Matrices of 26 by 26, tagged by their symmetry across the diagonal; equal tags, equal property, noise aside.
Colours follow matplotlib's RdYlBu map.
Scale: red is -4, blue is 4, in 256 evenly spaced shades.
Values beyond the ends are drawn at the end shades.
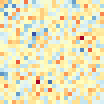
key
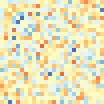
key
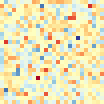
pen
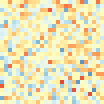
pen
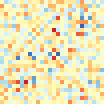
pen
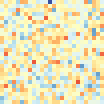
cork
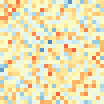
key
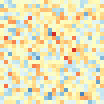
cork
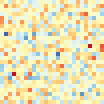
cork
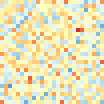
key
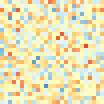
pen
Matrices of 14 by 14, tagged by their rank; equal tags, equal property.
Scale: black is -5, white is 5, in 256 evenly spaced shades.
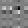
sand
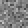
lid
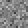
lid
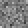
lid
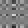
sand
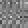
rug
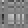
sand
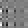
sand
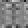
rug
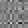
rug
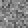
lid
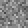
lid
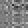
rug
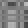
sand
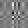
sand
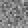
lid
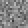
lid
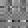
rug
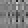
rug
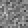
lid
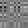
sand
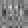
rug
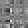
rug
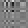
sand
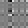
sand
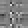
rug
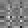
rug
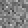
lid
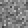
lid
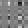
sand
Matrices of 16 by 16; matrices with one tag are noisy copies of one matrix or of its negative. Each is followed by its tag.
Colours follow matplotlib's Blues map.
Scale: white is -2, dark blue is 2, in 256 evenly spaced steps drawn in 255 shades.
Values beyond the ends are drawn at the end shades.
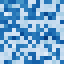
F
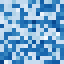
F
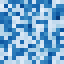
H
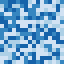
F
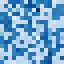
H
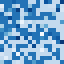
F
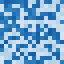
F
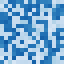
H
